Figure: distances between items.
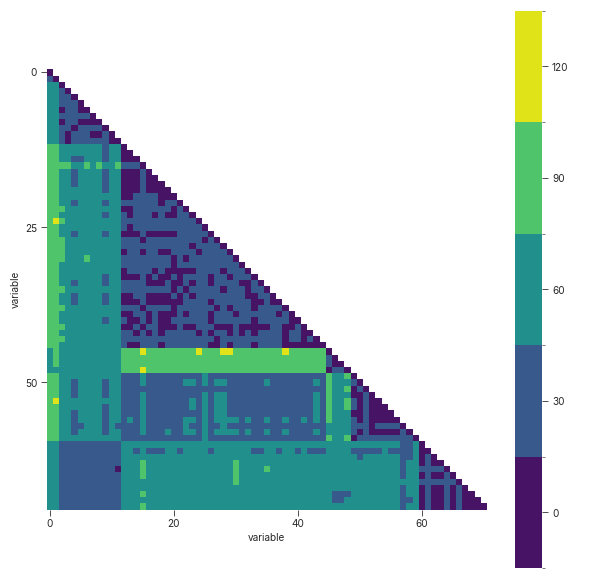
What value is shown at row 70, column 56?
60
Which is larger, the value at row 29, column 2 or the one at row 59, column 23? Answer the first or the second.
the first
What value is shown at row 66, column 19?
60
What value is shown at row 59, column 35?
30
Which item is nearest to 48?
45
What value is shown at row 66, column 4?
30
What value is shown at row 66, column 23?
60
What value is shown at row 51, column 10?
60
